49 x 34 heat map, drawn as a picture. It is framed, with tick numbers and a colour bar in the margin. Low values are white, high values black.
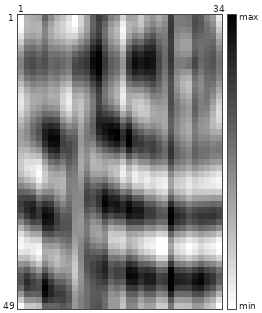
On average the colour sits 50% of the way up the scale. Stripes running across repeat 4 times from top to bottom. There is no overall slope. Rings spread out from the top right.
